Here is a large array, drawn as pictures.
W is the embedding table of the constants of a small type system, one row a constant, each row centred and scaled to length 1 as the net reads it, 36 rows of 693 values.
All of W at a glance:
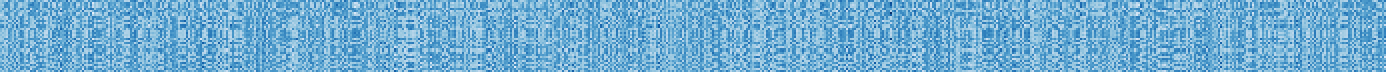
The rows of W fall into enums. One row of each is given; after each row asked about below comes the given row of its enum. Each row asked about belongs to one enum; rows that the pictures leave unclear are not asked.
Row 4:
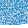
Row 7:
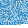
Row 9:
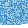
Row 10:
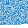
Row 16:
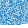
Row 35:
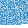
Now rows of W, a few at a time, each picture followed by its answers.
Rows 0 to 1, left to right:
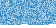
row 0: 16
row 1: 7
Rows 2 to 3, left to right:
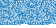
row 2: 7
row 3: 7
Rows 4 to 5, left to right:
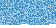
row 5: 35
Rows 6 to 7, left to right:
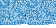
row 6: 7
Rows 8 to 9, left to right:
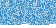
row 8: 16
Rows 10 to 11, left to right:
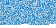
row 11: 9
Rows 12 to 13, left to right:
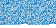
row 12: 10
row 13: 10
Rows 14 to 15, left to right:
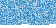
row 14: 35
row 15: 9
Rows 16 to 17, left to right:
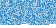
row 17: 9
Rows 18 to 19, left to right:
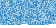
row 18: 16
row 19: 7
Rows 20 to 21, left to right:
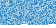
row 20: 16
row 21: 10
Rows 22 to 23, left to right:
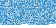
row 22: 9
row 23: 4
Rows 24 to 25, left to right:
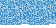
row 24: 35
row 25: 35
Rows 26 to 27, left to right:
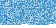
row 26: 9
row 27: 4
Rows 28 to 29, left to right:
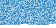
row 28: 10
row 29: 4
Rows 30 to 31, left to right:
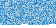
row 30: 9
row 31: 10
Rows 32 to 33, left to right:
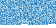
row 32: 35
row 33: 10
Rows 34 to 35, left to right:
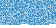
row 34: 4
